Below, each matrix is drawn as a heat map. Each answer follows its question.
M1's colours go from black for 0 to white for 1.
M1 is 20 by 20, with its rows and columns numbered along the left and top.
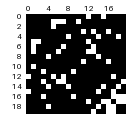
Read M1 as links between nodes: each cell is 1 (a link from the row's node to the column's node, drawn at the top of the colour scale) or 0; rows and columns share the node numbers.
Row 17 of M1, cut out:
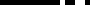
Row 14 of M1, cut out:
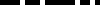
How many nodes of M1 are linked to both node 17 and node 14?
2
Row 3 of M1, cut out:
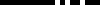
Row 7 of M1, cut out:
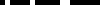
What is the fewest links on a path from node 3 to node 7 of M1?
2
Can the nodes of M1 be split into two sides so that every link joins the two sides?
no
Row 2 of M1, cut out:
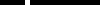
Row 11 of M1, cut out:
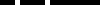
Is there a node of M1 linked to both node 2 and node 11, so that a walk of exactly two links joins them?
no
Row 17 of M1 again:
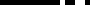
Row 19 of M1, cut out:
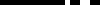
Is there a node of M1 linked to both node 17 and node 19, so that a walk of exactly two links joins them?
yes
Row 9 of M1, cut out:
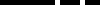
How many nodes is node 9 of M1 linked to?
2
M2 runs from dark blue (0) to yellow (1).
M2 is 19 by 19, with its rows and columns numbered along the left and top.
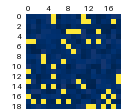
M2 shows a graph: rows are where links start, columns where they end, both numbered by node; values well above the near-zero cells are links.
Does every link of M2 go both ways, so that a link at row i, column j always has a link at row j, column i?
no
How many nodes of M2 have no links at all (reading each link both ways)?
2
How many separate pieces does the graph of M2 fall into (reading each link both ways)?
3
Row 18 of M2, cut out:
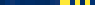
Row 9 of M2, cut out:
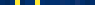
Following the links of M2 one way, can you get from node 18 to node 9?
yes
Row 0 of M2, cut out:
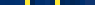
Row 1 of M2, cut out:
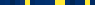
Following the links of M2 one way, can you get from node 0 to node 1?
yes
